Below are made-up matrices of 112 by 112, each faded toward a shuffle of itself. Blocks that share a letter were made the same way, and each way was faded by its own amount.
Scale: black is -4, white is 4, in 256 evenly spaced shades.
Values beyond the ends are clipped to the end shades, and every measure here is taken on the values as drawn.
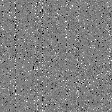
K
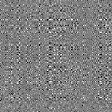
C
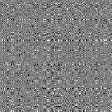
C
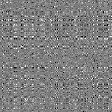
C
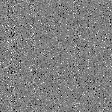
K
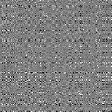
C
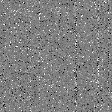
K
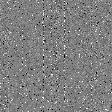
K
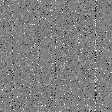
K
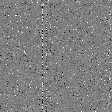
K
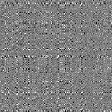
C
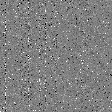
K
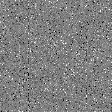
K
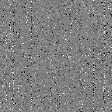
K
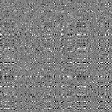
C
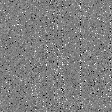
K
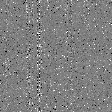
K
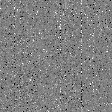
K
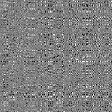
C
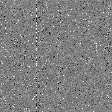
K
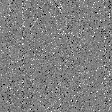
K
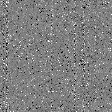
K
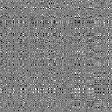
C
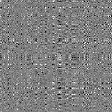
C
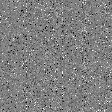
K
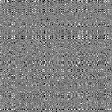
C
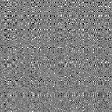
C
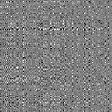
C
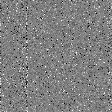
K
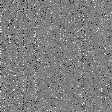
K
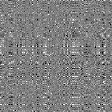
C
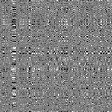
C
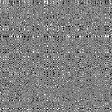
C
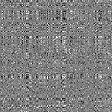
C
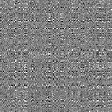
C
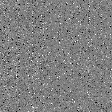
K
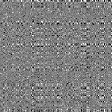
C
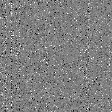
K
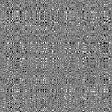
C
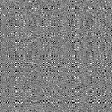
C
